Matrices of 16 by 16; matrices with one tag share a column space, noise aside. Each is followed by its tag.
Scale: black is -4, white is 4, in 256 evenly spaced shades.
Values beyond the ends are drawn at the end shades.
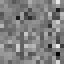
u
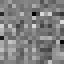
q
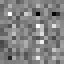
q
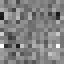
u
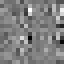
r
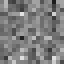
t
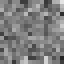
t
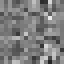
t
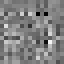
q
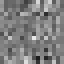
t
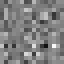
u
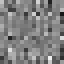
t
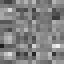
u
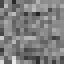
t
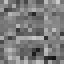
t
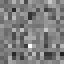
u
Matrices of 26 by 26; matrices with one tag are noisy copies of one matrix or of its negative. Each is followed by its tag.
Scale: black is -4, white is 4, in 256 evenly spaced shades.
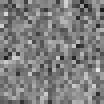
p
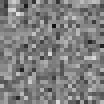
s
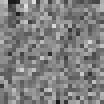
s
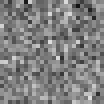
p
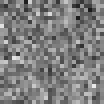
p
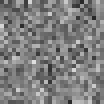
p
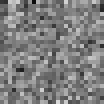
s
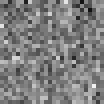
p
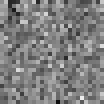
s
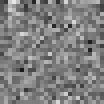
s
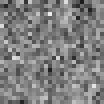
p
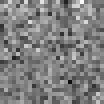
p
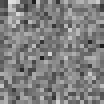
s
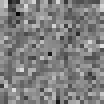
s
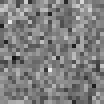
p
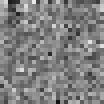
s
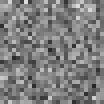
p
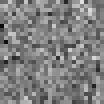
p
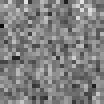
p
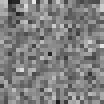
s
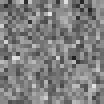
p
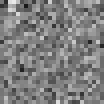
s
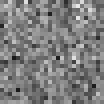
p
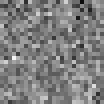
p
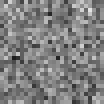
p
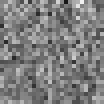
p
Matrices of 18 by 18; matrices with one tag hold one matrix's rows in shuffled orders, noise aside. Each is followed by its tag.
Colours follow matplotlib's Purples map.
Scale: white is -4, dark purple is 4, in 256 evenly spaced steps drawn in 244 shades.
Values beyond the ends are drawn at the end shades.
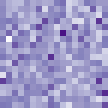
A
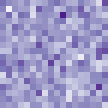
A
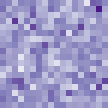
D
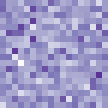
D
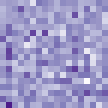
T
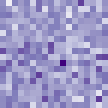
A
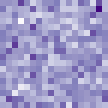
D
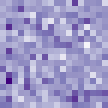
T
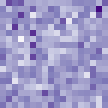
D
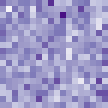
A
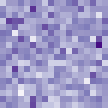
D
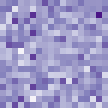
D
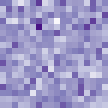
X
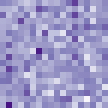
T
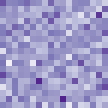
A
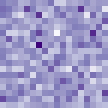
X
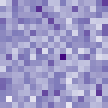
A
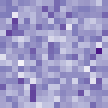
D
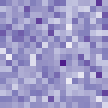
A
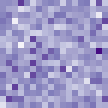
D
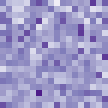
X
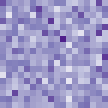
A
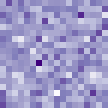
X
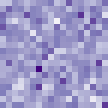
X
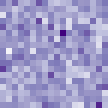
A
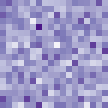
X
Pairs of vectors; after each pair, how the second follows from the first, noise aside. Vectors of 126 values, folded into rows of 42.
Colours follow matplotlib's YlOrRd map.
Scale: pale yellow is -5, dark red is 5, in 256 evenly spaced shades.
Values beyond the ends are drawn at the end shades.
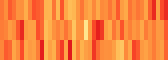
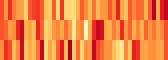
scaled up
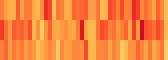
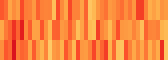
shuffled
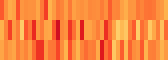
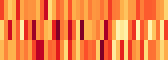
scaled up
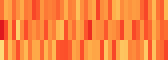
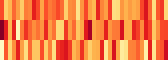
scaled up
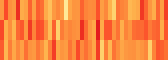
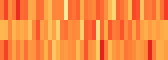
sign-scrambled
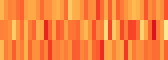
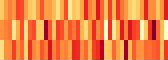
scaled up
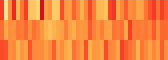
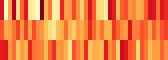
scaled up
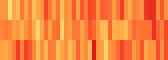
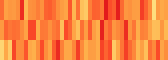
shuffled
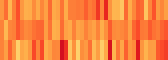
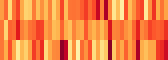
scaled up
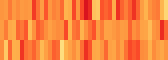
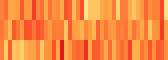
sign-scrambled
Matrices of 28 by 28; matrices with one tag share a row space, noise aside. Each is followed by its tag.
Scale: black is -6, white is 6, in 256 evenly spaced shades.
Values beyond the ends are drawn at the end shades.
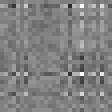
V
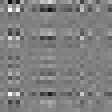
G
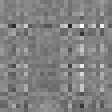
V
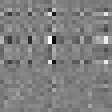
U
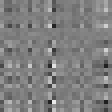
U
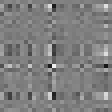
U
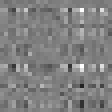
V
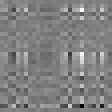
V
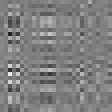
G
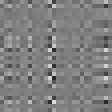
U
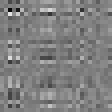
G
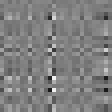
U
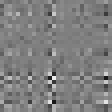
U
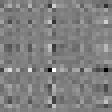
U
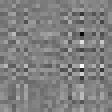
V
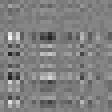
G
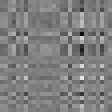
V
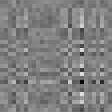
V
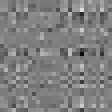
V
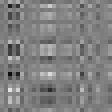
G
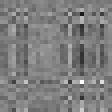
V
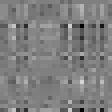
V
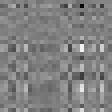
V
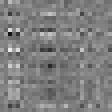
G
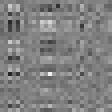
G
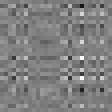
V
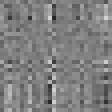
U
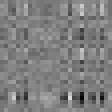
V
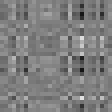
V
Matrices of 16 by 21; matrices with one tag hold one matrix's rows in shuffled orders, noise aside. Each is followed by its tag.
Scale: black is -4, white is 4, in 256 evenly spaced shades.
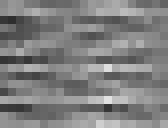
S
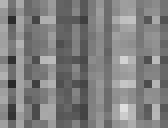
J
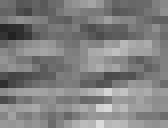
S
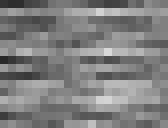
S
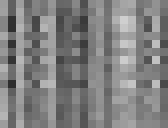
J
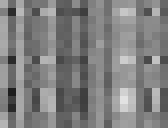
J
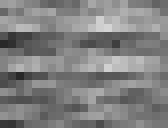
S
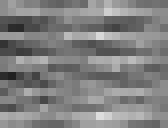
S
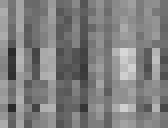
J
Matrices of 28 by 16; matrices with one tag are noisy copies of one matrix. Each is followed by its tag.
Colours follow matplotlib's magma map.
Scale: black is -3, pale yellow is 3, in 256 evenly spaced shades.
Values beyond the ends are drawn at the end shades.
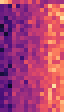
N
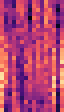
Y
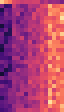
N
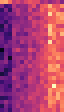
N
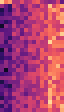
N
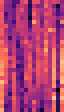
Y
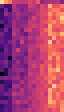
N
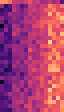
N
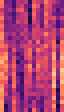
Y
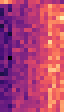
N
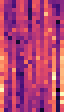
Y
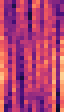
Y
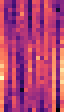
Y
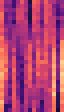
Y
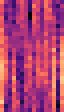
Y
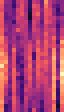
Y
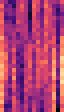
Y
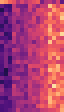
N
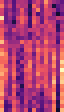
Y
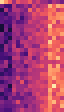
N
